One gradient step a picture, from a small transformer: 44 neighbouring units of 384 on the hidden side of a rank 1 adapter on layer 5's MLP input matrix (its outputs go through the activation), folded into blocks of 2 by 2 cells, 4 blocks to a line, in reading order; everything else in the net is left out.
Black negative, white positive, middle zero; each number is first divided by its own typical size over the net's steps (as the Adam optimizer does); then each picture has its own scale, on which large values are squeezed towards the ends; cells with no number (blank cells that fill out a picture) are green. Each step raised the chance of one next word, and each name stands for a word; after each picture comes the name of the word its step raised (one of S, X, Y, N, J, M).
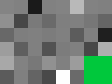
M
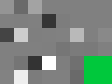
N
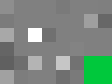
M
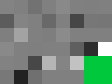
M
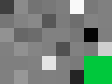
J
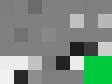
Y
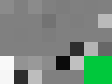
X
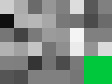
Y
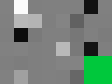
X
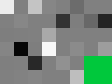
Y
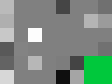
M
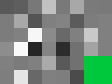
N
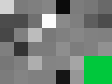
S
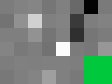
X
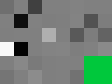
M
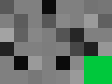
S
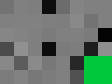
S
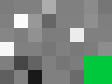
Y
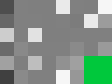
J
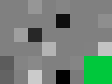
N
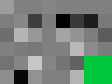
Y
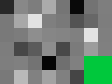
N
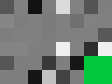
X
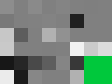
Y
